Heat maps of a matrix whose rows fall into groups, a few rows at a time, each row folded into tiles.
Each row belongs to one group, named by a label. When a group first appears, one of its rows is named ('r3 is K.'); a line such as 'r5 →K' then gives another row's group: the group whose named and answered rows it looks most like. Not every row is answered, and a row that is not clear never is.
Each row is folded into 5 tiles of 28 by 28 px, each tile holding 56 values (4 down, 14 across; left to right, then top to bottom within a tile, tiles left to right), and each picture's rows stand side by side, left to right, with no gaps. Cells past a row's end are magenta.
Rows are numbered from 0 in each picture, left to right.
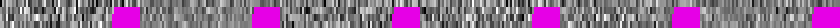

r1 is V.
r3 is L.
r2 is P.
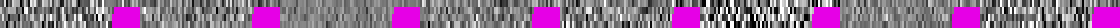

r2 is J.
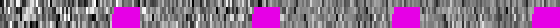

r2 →J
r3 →J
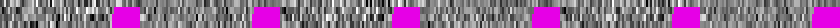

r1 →J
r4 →L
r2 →L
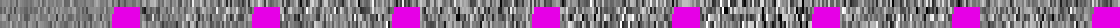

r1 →L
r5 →P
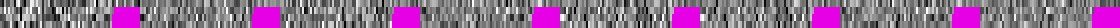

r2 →P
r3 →L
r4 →J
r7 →V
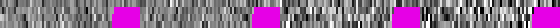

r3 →P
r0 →J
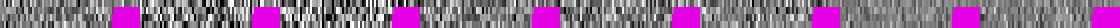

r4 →L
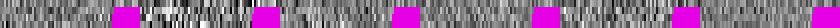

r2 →J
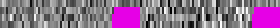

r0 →V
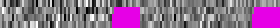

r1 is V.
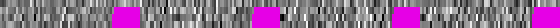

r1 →P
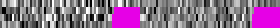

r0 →L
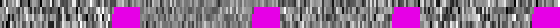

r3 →L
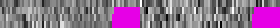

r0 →J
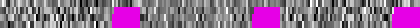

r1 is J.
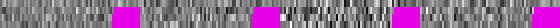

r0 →L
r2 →J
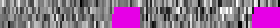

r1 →P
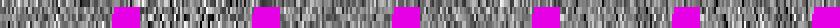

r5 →J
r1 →V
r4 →J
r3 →V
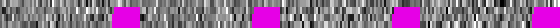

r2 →V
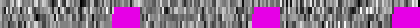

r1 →P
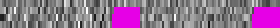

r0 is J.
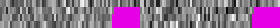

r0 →V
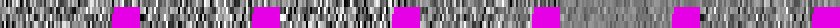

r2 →J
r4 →J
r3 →V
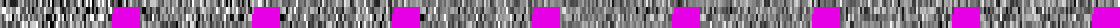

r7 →L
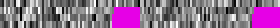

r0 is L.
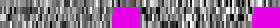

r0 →J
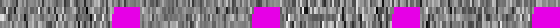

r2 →P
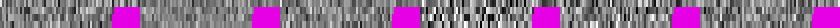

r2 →P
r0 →P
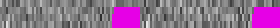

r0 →P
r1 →P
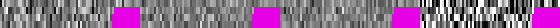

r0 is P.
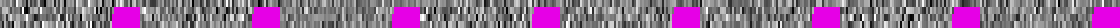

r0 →P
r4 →P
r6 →V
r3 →J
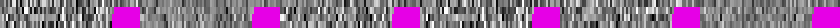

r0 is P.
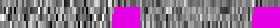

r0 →J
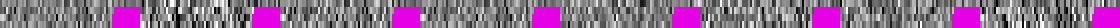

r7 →J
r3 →J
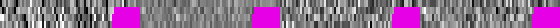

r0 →J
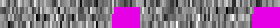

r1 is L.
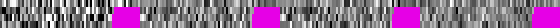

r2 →J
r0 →L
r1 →J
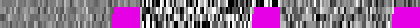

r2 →V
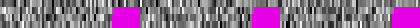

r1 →P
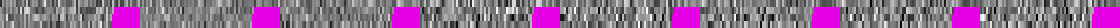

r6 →V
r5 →V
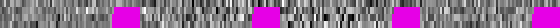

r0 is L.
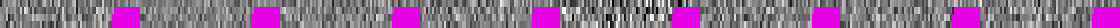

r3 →V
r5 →V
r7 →P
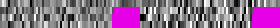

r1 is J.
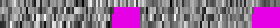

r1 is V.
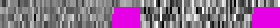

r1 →L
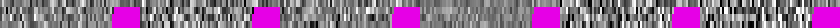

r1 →V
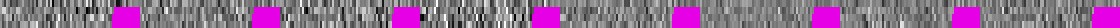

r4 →J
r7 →P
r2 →P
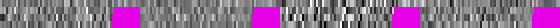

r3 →V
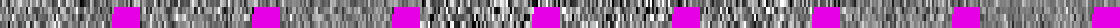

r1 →V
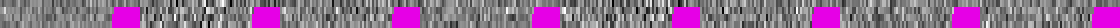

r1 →V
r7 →P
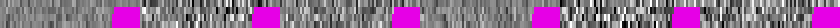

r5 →L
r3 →J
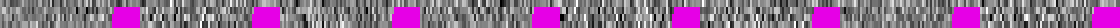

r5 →V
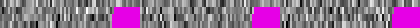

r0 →L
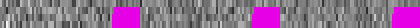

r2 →J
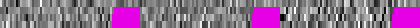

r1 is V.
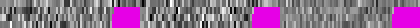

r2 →P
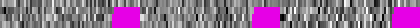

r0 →L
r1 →J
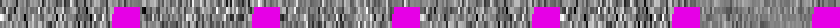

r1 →L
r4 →J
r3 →J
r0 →J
